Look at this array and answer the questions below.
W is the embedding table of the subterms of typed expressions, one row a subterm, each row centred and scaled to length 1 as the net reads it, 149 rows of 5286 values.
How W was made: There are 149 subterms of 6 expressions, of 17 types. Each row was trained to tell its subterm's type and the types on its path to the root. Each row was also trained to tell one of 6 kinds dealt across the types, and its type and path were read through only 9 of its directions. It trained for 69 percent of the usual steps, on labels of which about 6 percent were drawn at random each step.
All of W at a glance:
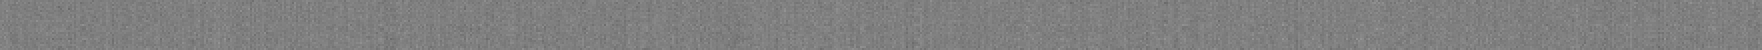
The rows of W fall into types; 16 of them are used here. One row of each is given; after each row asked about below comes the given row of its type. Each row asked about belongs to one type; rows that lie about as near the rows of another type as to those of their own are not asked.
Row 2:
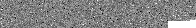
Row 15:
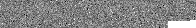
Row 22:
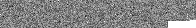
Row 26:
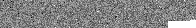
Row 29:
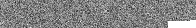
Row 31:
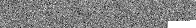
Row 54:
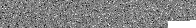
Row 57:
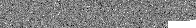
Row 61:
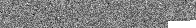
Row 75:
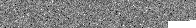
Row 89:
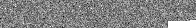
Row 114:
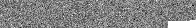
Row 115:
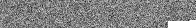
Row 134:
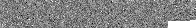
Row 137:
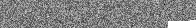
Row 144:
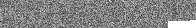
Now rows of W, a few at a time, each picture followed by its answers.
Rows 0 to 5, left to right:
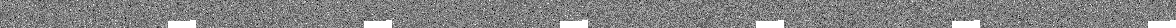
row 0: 54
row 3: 2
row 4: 115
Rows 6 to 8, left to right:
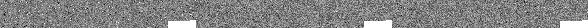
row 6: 89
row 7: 89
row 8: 22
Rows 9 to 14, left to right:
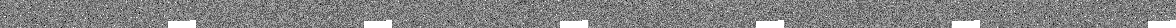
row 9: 89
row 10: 57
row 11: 57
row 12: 115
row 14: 57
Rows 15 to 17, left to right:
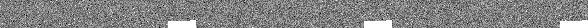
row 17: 137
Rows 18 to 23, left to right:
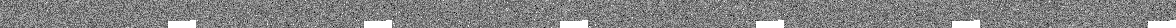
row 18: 26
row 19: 26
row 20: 2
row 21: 75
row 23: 114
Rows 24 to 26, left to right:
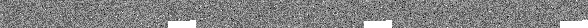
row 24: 114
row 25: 114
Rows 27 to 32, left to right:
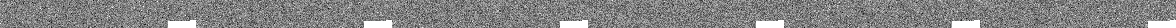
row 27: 134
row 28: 29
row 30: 144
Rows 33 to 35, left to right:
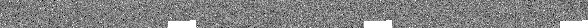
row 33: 115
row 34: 144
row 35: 89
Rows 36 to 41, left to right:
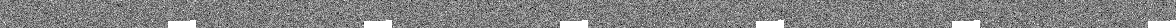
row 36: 61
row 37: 75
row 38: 75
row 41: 61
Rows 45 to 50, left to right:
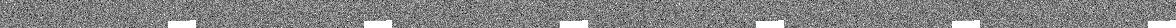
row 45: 31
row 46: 26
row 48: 29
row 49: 31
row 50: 31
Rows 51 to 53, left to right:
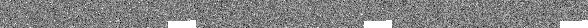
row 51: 54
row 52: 31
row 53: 57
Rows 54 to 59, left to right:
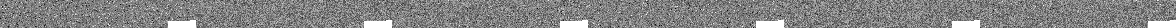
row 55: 61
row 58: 134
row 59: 144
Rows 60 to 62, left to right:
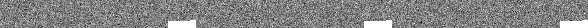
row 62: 26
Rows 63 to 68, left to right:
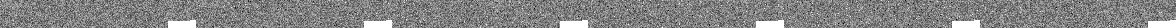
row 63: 61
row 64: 54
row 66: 137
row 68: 89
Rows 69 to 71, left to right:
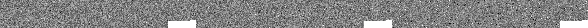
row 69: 26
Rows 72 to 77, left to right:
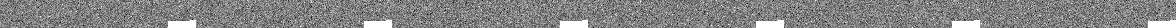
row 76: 134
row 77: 15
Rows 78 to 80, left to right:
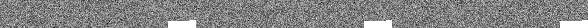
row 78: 75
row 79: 26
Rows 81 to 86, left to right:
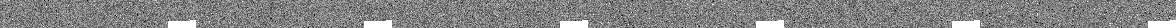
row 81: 137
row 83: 54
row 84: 29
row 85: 54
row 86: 2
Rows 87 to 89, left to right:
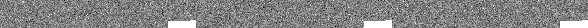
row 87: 89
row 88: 2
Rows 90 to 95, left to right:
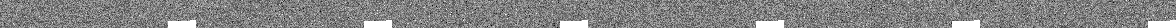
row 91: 54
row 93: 54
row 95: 57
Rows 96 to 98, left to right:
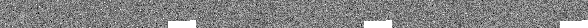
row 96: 22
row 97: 114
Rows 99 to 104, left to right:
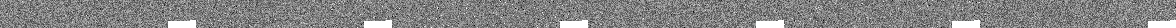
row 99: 89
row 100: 114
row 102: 26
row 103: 54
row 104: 31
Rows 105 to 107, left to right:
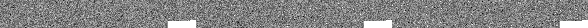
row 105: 15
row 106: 31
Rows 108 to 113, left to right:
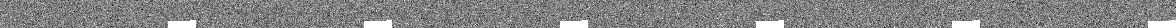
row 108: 114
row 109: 26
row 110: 29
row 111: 134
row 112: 2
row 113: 2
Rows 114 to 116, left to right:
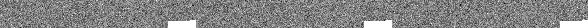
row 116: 134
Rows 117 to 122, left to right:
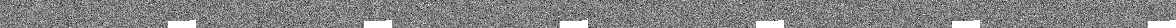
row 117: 114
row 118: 15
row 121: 29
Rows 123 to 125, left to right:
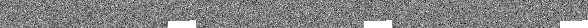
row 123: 115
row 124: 15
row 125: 26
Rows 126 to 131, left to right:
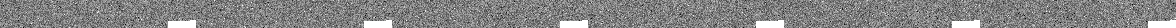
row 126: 31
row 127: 2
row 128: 137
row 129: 61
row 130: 15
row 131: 31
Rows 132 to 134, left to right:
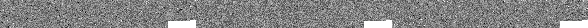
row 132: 61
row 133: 75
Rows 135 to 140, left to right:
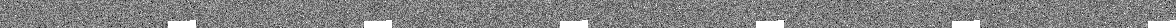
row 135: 114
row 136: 61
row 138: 29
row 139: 114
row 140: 2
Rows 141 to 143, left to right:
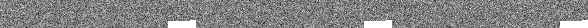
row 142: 89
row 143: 115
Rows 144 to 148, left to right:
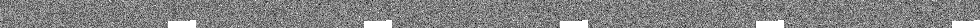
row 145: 15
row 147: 89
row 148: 22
